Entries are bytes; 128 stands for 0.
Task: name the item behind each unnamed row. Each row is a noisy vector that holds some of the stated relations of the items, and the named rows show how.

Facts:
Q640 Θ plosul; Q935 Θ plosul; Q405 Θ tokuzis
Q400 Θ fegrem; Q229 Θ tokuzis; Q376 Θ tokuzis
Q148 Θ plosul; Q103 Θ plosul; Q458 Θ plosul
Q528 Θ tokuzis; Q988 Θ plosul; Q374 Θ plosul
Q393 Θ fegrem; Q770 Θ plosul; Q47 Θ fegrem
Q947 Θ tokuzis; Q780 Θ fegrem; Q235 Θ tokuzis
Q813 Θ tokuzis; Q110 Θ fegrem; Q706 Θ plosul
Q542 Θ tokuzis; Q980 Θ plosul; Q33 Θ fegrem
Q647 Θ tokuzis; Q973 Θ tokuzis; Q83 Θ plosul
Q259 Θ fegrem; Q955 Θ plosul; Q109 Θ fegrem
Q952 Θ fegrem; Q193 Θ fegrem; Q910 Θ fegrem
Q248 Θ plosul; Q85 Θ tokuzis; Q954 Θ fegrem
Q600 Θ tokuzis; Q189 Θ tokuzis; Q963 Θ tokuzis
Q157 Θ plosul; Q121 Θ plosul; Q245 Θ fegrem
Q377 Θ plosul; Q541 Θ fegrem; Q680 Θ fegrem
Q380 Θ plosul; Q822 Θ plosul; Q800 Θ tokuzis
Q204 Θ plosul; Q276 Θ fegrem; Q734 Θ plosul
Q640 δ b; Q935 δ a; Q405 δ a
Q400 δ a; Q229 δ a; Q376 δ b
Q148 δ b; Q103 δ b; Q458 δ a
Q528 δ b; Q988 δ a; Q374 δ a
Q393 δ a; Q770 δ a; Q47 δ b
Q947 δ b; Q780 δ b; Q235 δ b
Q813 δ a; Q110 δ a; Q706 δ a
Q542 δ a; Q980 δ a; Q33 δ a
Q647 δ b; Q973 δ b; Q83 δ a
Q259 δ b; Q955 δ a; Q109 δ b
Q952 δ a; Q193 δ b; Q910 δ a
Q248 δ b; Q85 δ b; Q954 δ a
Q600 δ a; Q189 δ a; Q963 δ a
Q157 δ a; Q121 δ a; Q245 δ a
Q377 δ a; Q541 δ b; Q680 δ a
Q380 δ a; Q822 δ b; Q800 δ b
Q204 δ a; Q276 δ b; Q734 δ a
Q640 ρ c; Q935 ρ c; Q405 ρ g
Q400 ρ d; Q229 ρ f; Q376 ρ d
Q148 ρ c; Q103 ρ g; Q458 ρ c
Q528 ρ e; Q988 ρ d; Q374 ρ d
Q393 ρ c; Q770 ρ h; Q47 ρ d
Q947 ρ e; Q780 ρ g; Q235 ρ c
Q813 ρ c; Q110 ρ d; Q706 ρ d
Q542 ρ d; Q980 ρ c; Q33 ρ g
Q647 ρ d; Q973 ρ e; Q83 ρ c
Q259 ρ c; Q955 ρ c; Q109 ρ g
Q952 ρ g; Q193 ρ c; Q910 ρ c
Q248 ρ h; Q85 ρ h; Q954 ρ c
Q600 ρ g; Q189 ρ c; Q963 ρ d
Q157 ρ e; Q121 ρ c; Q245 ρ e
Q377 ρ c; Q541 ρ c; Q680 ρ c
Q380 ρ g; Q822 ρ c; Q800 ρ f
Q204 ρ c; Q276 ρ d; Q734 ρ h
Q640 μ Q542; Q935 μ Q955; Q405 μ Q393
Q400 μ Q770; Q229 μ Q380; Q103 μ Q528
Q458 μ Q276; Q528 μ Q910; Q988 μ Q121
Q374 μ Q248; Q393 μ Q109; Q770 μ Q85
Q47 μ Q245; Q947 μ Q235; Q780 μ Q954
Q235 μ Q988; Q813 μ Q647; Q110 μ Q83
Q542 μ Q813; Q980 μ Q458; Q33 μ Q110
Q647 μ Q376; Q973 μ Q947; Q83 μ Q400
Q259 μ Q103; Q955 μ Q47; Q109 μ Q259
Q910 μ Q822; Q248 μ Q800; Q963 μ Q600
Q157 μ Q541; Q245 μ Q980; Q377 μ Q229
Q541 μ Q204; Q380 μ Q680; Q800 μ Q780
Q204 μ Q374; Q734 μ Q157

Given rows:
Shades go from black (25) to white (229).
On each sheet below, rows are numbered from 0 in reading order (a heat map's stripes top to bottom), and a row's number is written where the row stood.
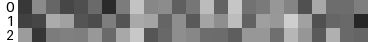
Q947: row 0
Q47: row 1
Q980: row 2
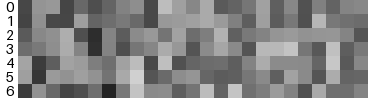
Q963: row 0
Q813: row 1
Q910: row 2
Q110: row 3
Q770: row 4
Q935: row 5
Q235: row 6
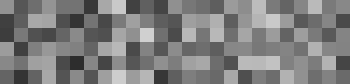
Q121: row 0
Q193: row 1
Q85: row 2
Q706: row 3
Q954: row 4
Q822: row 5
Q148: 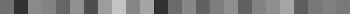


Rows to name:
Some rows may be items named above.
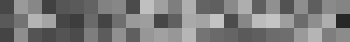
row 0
Q600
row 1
Q541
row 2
Q405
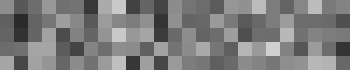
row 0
Q121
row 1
Q640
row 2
Q103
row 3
Q245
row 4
Q374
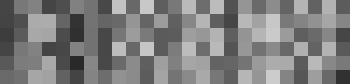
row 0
Q800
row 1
Q680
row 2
Q193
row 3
Q800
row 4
Q393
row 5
Q245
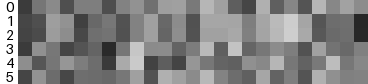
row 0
Q229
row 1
Q276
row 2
Q276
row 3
Q973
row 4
Q988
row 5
Q189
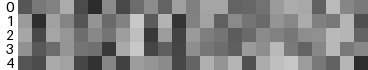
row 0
Q393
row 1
Q248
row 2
Q374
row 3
Q121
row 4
Q780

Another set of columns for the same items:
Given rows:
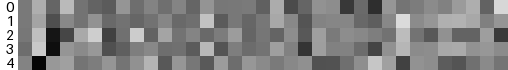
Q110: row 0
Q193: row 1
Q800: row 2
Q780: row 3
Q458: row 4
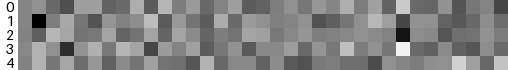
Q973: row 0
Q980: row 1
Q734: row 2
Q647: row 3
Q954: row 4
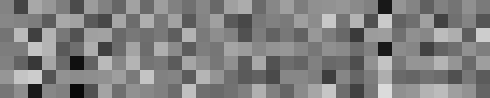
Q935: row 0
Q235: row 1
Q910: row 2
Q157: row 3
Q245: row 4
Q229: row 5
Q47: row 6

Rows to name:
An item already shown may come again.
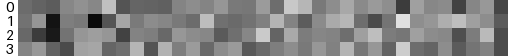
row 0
Q103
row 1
Q47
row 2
Q248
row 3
Q973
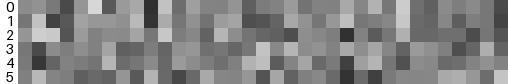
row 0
Q85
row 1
Q528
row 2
Q229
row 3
Q640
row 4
Q374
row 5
Q393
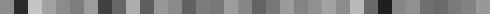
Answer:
Q988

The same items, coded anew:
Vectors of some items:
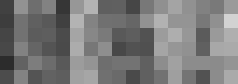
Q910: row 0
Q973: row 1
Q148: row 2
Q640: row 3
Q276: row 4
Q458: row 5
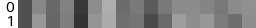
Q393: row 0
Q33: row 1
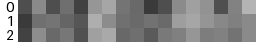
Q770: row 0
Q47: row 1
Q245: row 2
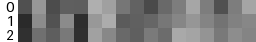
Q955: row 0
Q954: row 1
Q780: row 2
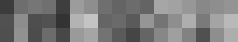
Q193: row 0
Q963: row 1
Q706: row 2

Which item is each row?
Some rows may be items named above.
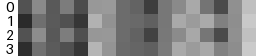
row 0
Q988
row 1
Q528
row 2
Q988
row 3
Q528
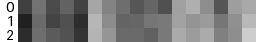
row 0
Q248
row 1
Q800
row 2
Q528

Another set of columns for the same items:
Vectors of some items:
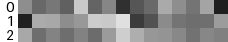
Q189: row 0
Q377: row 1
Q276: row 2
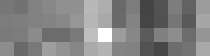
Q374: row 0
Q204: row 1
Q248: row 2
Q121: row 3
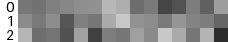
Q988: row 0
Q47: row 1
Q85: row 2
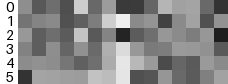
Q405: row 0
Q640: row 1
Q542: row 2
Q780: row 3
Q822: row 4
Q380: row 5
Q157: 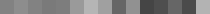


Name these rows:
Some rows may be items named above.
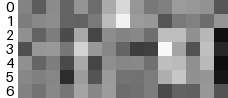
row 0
Q780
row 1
Q103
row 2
Q800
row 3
Q229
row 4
Q800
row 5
Q973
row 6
Q910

